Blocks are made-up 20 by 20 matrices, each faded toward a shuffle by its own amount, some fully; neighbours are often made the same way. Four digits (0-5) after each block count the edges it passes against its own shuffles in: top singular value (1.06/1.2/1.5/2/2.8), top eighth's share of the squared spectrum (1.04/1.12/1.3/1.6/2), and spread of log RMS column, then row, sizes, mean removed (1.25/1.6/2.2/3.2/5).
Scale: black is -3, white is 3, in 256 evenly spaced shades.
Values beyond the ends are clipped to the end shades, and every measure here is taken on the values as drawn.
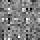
3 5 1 2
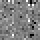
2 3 1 0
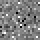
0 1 0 0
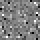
0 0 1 0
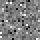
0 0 0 0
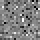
0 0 0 0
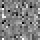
2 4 2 1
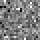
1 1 0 0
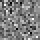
1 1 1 0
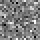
1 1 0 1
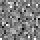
0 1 0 0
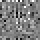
3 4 1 2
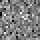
0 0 0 0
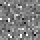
1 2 0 0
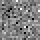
1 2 1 0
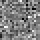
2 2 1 1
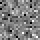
1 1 0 0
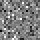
0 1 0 0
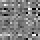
3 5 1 2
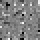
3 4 2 1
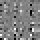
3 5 2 2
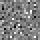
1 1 1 0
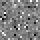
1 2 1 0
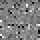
2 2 0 1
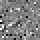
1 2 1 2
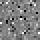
1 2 0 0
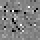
2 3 0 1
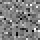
1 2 0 0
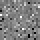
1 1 0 0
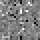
2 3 0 0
